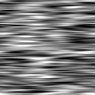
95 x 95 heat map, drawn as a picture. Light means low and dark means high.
Slope: none. Grain: streaks across. Histogram: bell-shaped. Ninth with the highest average: middle right.
